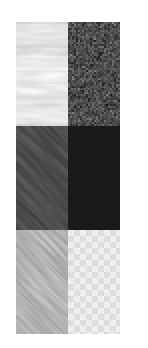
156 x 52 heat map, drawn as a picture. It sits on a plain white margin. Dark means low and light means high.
The table splits into 3 rows of 2 panels. Panel 1,1: very high, streaked across, faint in contrast. Panel 1,2: low, fine-grained. Panel 2,1: low, slanting down to the right, faint in contrast. Panel 2,2: very low, flat. Panel 3,1: high, slanting down to the right, faint in contrast. Panel 3,2: very high, checkered, faint in contrast.
